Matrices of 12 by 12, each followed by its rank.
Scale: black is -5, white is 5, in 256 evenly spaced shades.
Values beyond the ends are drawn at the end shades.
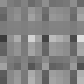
one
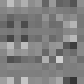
two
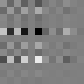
one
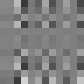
one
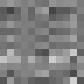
two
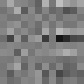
two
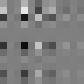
one
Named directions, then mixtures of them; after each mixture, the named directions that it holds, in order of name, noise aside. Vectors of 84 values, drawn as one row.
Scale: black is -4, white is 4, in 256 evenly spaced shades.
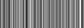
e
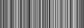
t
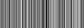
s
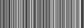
e, s, t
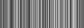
t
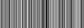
s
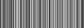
e, t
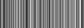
e, t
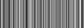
e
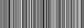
e, s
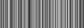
e, t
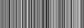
s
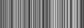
s, t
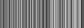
e, s, t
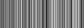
s, t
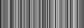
t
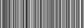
e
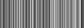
e, s, t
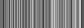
e, s, t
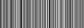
s, t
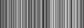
s, t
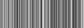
s, t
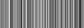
e, s, t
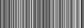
e, s, t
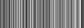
e, s, t
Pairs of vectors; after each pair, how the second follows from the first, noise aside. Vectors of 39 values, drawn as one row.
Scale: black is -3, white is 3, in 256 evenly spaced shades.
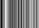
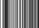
negated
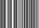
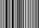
negated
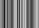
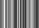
negated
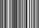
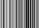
sign-scrambled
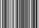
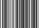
copied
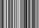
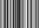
negated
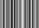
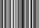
negated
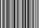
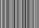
shrunk
